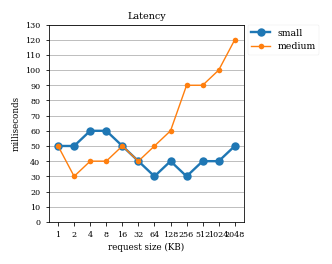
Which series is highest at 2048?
medium
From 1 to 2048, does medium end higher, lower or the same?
higher
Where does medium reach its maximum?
2048
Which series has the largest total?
medium
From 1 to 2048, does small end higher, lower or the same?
the same
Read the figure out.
Title: Latency
x-axis: request size (KB), ticks 1 2 4 8 16 32 64 128 256 512 1024 2048
y-axis: milliseconds, ticks 0 10 20 30 40 50 60 70 80 90 100 110 120 130
Legend: small, medium
Values:
small: 50 50 60 60 50 40 30 40 30 40 40 50
medium: 50 30 40 40 50 40 50 60 90 90 100 120
